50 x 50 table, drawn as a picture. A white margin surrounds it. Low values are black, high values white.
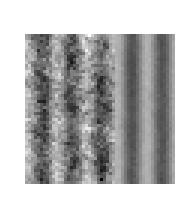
The right part is calmer, past a seam about 60% of the way across. Overall the values sit about 50% of the way up the scale. No overall slope runs across the table. The grain runs up and down. The ninth with the highest average is the top middle. Upright stripes repeat 5 times across the table.
